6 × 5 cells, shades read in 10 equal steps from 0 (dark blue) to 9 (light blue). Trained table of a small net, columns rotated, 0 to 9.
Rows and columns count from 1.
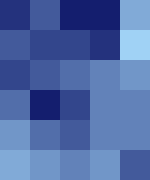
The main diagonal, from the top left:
1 2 4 5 5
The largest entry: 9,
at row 2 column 5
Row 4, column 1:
4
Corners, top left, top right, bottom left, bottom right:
1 7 7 3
